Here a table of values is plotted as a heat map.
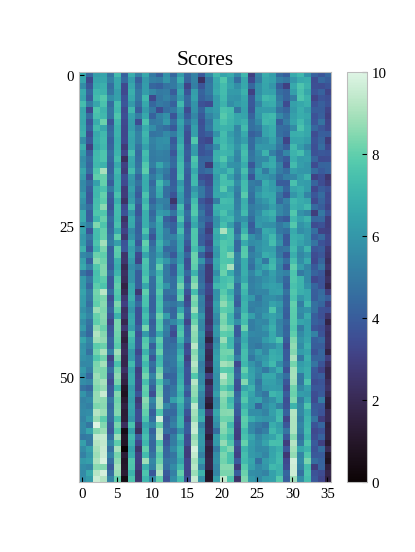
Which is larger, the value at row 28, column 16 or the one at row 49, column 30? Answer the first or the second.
the second
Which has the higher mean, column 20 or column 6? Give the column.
20
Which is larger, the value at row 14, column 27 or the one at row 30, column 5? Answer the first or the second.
the second
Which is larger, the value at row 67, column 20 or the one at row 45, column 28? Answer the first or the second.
the first
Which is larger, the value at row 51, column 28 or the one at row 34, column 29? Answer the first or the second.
the first
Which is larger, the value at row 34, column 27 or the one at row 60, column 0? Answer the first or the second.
the first
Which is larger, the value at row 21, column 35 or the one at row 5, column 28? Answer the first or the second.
the second
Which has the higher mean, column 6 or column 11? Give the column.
11
